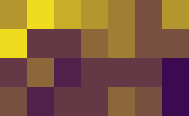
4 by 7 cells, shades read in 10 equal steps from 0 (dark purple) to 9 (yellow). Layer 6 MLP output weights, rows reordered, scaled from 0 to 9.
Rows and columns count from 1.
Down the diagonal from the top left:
6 2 1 2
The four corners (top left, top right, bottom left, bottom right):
6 6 3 0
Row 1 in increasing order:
3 5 6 6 6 7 9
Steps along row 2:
down same up up down same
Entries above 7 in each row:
1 1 0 0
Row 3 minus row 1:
-4 -5 -6 -4 -3 -1 -6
